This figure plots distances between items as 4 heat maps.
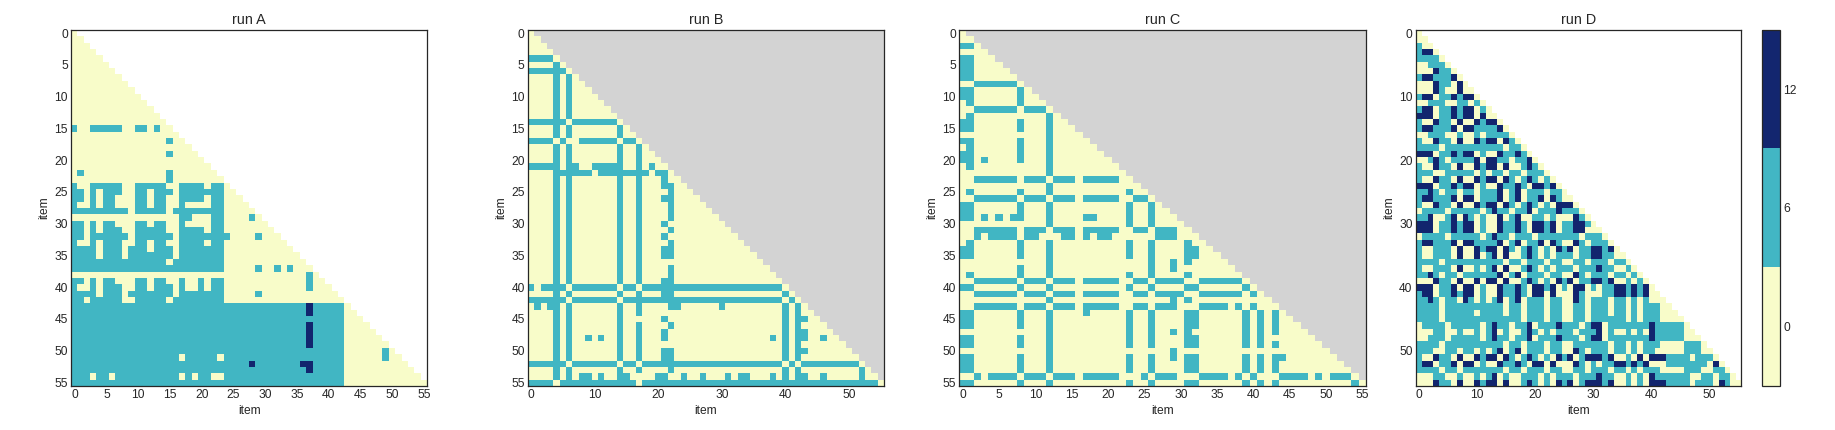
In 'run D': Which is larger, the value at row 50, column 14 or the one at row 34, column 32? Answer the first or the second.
the first
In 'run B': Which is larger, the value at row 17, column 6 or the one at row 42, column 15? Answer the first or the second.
the second
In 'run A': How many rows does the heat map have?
56
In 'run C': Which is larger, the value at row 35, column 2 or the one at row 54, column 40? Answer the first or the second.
the second
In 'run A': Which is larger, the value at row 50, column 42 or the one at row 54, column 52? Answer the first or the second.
the first
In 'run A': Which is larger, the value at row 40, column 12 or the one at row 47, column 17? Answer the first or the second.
the second
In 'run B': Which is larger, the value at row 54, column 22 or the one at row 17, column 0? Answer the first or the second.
the second
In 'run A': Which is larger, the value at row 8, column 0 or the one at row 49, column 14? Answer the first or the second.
the second
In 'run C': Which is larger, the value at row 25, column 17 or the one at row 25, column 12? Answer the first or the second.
the second
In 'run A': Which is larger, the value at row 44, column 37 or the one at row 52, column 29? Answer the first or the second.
the first
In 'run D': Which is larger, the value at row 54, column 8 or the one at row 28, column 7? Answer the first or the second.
the second
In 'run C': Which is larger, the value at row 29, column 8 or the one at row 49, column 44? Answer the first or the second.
the first
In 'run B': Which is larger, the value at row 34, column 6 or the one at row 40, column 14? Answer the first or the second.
the first
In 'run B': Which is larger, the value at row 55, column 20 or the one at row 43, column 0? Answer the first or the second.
the first
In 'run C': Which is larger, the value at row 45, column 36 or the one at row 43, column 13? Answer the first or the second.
the second
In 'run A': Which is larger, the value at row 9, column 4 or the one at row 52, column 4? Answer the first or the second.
the second
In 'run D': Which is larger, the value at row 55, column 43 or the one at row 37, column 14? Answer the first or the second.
the first
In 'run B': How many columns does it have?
56
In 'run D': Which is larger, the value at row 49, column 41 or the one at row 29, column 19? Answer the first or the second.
the first
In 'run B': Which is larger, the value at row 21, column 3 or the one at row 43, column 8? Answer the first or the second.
the first
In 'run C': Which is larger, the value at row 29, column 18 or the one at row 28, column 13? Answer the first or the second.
the first
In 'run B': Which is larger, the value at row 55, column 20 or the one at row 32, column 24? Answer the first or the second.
the first
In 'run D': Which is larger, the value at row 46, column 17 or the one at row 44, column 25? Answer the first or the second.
the first
